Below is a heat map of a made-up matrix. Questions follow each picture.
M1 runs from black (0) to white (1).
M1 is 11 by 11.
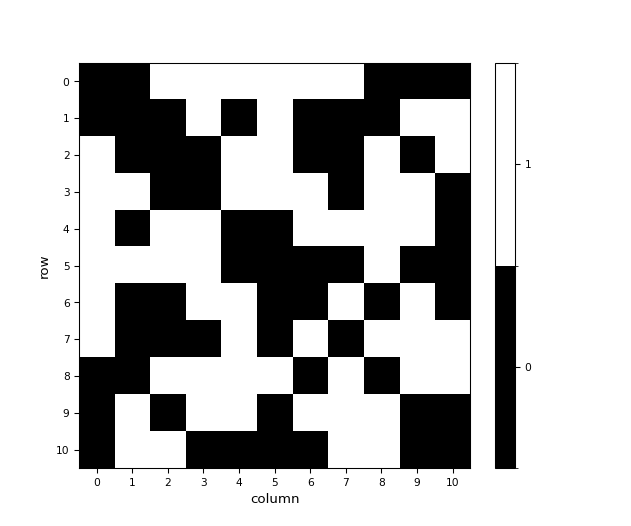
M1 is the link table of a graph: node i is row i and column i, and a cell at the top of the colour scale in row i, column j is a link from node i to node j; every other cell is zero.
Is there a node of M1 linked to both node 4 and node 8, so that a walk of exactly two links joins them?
yes
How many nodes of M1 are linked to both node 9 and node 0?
4
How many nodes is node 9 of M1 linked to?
6
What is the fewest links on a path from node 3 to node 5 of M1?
1
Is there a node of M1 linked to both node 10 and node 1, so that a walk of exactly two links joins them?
no
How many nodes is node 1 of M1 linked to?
4
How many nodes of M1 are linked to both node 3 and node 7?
5
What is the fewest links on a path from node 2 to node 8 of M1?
1
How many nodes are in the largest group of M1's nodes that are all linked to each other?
4
